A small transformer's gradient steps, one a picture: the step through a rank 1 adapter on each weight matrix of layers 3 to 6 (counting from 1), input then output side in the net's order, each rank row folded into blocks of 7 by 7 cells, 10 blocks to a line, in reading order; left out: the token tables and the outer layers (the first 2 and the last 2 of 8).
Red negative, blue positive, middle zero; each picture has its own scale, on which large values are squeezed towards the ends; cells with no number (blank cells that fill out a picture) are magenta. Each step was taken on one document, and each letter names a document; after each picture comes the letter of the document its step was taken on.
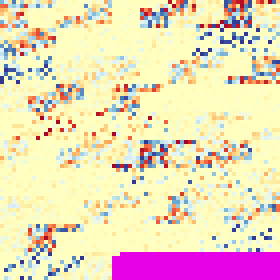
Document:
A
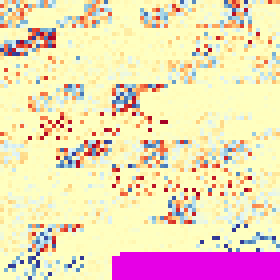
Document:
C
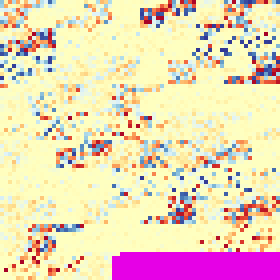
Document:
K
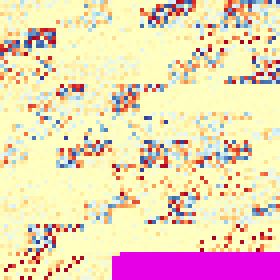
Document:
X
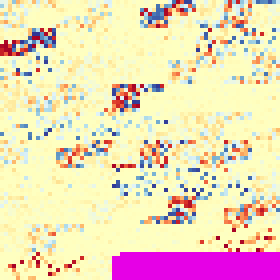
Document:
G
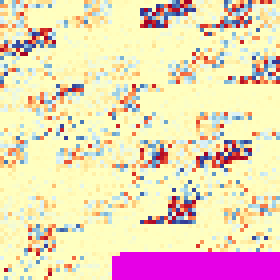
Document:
A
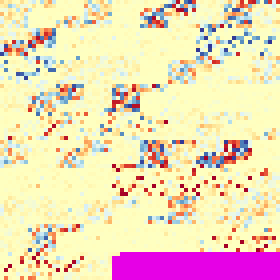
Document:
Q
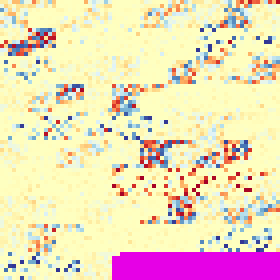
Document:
Q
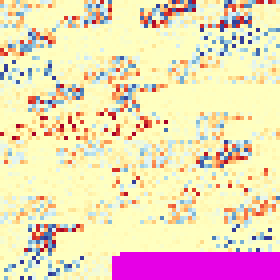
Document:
A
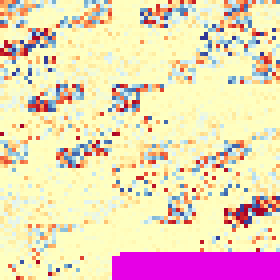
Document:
G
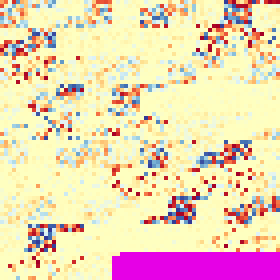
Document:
G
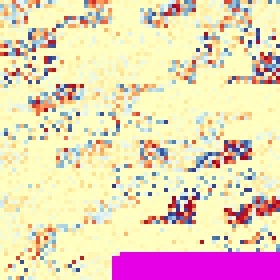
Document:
C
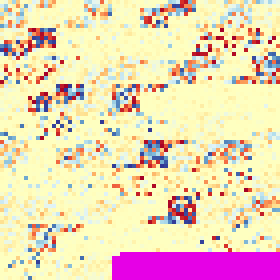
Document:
C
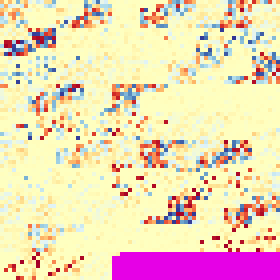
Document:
G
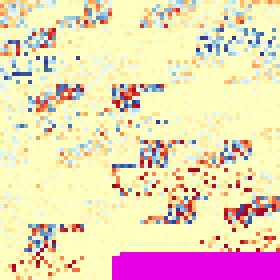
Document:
G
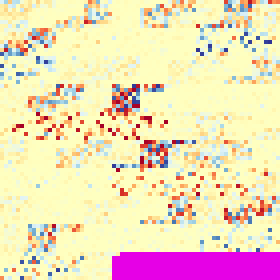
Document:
Q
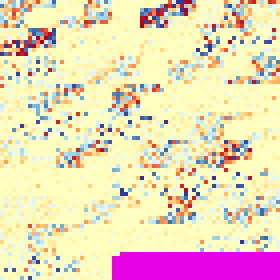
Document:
Q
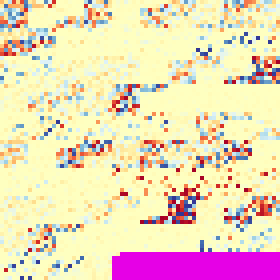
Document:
X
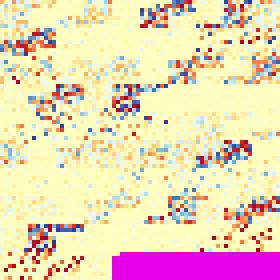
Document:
X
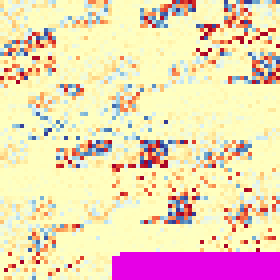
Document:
K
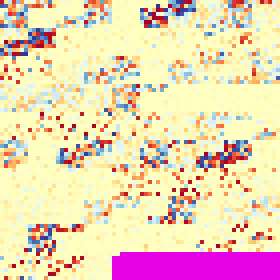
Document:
A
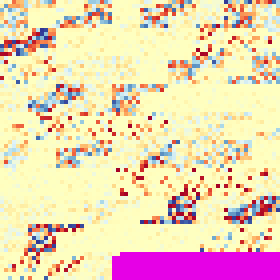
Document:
X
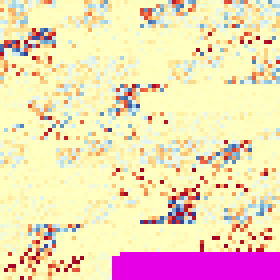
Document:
X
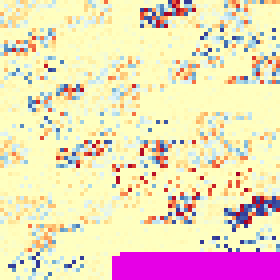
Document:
C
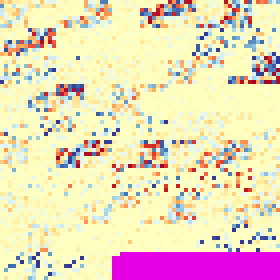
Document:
C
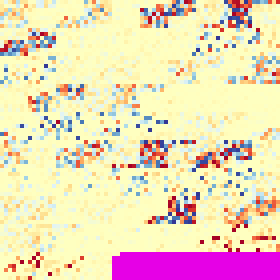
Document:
C
